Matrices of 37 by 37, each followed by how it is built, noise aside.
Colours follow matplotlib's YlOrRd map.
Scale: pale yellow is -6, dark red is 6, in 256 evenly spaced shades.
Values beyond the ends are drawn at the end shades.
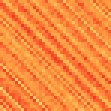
Toeplitz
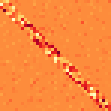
banded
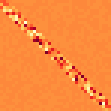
banded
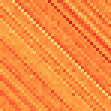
Toeplitz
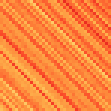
Toeplitz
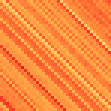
Toeplitz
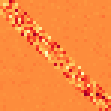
banded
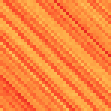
Toeplitz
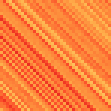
Toeplitz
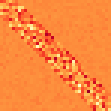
banded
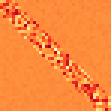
banded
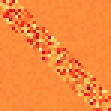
banded
